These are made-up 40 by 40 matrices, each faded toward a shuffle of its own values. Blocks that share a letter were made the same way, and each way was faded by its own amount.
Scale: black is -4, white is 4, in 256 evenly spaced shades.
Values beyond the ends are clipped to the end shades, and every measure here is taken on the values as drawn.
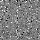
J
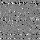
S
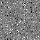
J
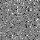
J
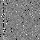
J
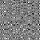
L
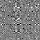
L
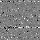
S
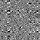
L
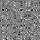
L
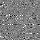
S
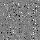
J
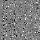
J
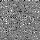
S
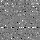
S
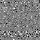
S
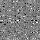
S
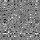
L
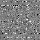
S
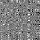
L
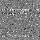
S
